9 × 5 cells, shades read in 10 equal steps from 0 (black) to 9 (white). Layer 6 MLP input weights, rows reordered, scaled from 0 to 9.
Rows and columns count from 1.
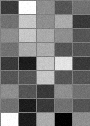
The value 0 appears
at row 9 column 4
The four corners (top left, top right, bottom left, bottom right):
2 4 9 5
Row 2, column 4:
6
